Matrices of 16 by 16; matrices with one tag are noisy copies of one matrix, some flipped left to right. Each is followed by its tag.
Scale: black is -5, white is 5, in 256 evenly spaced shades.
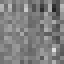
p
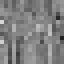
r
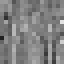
r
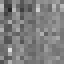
p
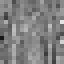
r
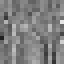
r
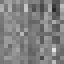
p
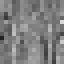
r
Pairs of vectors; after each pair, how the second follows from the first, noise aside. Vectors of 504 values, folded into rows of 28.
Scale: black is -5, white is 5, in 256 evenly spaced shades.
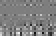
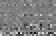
sign-scrambled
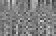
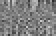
copied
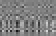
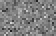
shuffled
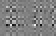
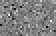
shuffled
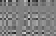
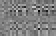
wrapped around
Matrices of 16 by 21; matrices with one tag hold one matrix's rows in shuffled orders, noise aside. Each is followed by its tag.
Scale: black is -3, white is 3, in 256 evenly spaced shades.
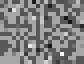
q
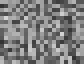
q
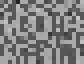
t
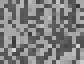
t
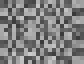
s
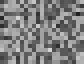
q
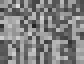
q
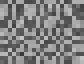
s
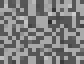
t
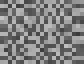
s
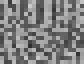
t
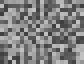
q
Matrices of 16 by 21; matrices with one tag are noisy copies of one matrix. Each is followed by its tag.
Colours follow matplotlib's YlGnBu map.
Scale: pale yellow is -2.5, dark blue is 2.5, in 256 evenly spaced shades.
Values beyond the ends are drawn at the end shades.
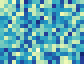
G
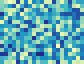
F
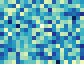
F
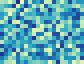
F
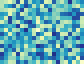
F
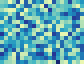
F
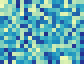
G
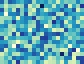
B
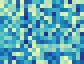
G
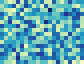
F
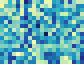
G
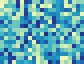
G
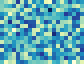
F
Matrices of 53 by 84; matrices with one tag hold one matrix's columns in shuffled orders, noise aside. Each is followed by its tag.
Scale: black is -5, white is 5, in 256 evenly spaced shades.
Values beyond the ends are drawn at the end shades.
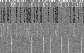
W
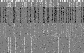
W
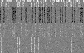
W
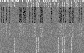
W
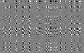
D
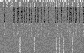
W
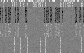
W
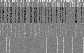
W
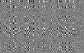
D
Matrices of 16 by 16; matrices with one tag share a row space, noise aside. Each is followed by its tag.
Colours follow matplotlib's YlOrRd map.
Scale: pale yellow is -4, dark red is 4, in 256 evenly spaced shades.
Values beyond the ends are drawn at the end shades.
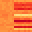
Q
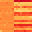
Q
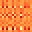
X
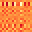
X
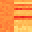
Q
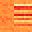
Q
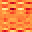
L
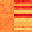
Q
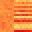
Q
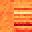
Q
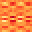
L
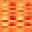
L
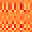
X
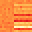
Q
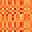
X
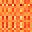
X
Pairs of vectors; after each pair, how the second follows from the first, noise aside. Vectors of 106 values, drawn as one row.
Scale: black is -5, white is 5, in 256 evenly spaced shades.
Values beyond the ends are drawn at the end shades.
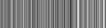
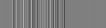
partly zeroed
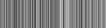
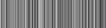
shuffled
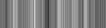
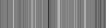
partly zeroed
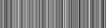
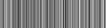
negated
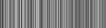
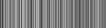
copied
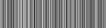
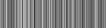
copied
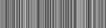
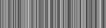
shuffled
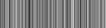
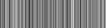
copied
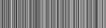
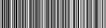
scaled up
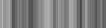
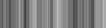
reversed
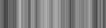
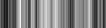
scaled up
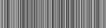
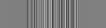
partly zeroed
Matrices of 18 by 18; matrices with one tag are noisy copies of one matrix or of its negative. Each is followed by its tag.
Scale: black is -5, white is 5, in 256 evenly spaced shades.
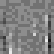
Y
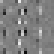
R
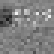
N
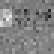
N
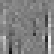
Y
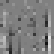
Y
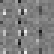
R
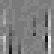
Y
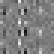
R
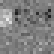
N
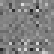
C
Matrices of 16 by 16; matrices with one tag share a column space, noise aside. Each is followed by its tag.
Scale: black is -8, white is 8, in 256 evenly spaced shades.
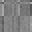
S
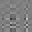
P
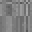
S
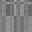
S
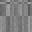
S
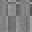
S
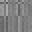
S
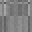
S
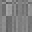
S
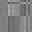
S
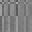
S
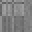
S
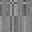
S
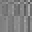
S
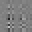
P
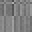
S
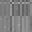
S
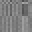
S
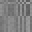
S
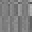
S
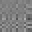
P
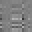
P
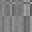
S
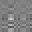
P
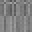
S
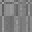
S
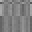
S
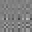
P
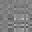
P
